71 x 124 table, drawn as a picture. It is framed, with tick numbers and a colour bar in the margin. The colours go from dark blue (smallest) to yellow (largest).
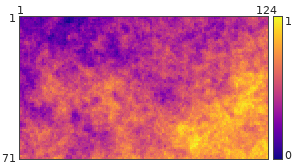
There are no regular stripes. Values rise toward the bottom right. The top left is the ninth with the lowest average. The halves do not mirror each other. The values follow a bell shape. The ninth with the highest average is the bottom right.
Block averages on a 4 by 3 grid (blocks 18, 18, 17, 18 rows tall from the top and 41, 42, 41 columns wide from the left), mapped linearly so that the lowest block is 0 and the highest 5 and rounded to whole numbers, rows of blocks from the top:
012 | 223 | 234 | 235
